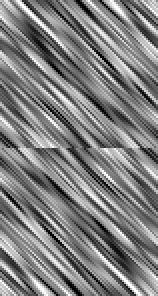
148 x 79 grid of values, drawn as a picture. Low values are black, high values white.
There is no overall slope. Streaks slant down to the right. It looks the same turned upside down. On average the colour sits 50% of the way up the scale.
